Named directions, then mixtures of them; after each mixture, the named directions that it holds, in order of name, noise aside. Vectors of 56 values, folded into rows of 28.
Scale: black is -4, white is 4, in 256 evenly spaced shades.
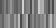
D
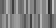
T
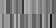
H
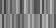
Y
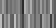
H, Y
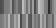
D, T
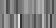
D, H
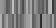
H, T, Y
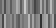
Y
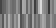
D, T, Y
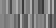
D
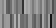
H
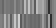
D, H, T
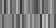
Y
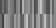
D, Y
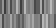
Y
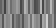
Y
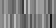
H, T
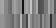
D, H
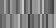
D, Y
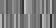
H, Y
